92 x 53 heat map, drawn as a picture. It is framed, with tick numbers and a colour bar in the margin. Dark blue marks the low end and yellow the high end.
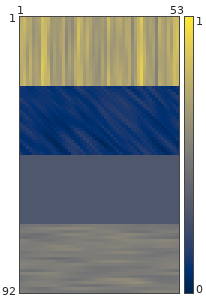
It is made of 4 by 1 panels. Panel 1,1: high, streaked downward. Panel 2,1: very low, slanting down to the right, faint in contrast. Panel 3,1: low, flat. Panel 4,1: middling, streaked across, faint in contrast.
